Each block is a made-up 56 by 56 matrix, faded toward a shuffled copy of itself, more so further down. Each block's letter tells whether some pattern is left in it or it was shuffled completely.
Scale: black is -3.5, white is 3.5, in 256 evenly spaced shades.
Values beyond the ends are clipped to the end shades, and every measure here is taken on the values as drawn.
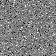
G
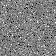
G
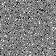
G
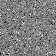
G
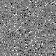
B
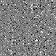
B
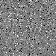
B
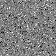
G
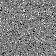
G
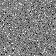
G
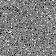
G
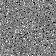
G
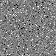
G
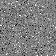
B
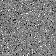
G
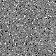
B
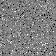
B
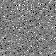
B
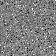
G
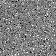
G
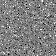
G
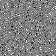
B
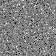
G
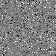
B
